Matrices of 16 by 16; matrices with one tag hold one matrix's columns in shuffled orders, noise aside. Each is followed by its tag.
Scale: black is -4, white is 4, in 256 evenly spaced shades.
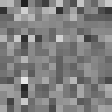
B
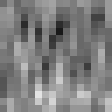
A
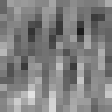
A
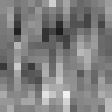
A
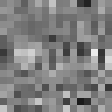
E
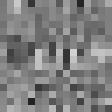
E
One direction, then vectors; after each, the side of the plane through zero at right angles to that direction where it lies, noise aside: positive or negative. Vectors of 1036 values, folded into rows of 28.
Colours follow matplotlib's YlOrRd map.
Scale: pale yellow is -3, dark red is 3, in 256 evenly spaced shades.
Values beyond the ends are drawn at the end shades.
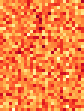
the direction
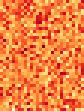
positive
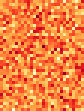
positive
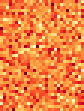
negative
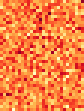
positive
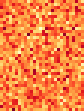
negative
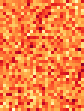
positive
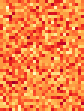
positive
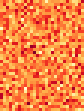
positive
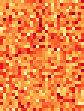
positive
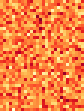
positive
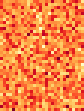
negative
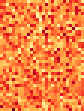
negative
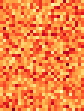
negative
